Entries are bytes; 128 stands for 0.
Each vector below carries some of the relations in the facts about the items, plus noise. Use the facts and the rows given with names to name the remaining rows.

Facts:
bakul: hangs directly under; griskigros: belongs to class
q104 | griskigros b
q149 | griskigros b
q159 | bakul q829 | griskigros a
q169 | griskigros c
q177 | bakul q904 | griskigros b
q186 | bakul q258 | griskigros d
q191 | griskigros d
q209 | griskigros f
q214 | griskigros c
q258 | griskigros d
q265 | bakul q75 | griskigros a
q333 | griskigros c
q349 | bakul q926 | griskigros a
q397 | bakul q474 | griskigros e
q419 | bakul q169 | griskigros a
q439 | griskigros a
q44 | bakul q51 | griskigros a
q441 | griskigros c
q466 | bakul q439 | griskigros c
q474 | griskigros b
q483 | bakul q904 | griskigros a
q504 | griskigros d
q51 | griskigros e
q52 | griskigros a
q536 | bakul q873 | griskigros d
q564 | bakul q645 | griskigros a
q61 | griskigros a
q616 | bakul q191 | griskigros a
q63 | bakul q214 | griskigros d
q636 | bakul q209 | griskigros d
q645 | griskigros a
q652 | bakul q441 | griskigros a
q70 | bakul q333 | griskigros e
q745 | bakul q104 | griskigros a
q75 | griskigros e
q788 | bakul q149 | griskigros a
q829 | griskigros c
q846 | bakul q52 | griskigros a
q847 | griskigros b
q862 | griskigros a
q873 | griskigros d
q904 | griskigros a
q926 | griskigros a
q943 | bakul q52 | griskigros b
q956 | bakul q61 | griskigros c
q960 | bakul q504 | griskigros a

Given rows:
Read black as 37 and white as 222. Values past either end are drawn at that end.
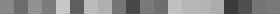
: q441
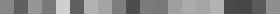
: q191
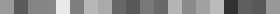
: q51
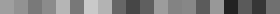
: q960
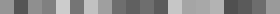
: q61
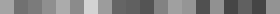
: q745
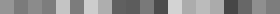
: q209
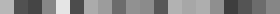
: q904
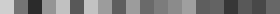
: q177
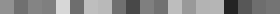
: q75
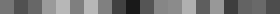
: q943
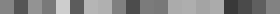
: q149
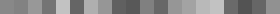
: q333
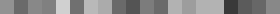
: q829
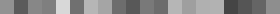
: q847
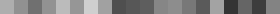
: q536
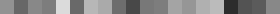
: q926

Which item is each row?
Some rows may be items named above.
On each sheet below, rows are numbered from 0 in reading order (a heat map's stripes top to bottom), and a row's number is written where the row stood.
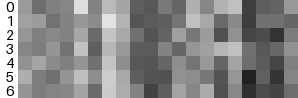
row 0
q873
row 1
q636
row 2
q616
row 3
q333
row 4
q70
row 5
q44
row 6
q788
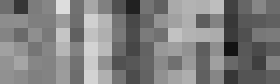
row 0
q52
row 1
q652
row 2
q441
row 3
q265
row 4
q70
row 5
q652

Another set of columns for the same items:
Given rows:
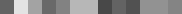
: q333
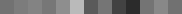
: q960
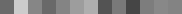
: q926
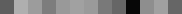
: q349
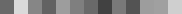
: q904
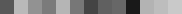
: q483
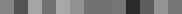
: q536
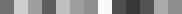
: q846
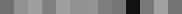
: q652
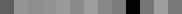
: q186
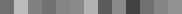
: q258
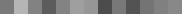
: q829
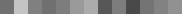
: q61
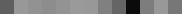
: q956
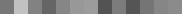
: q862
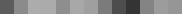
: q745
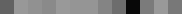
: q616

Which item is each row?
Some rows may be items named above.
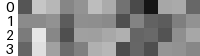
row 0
q70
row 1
q873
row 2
q52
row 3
q333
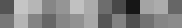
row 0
q70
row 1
q441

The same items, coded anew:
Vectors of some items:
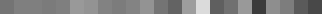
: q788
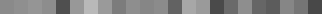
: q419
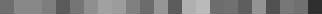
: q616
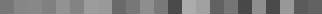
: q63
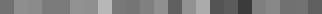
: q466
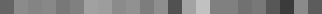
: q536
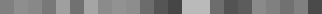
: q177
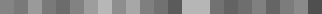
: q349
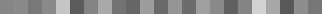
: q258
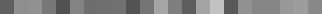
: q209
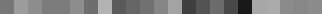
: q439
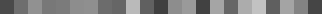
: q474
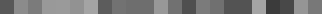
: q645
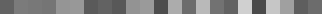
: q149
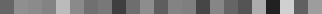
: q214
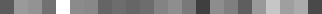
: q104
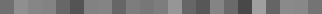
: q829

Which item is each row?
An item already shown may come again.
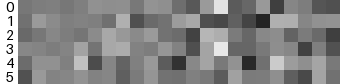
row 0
q788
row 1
q439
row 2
q397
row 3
q186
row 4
q904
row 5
q873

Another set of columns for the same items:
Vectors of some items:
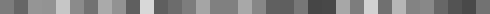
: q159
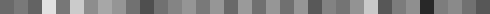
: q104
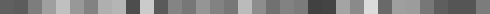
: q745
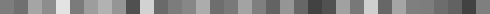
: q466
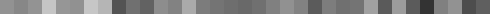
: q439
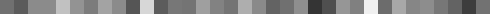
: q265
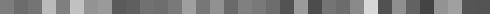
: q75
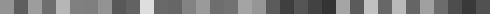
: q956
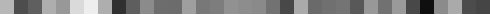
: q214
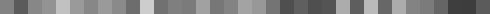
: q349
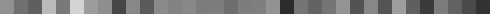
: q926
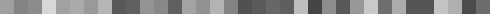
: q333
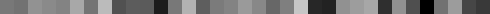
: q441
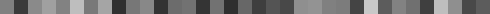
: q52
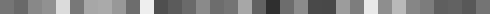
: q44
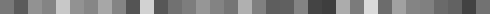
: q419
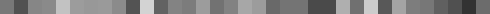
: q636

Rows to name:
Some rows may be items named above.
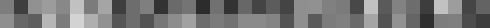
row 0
q52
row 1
q209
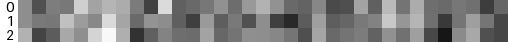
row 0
q63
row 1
q51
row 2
q214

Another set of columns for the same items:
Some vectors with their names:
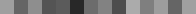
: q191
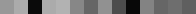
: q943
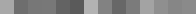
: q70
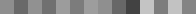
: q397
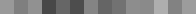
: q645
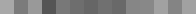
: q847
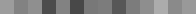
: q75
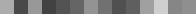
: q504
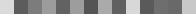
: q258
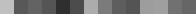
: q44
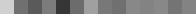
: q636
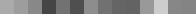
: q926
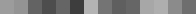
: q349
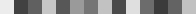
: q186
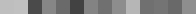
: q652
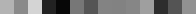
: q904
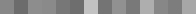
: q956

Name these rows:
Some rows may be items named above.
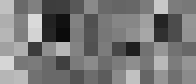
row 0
q51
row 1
q904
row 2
q904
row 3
q52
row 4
q209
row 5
q441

